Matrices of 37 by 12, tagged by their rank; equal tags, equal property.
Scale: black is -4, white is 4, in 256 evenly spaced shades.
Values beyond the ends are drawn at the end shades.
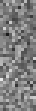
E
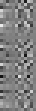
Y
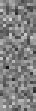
E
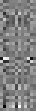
Y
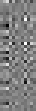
Y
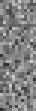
E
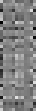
Y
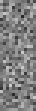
E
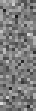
E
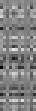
Y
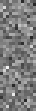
E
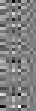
Y
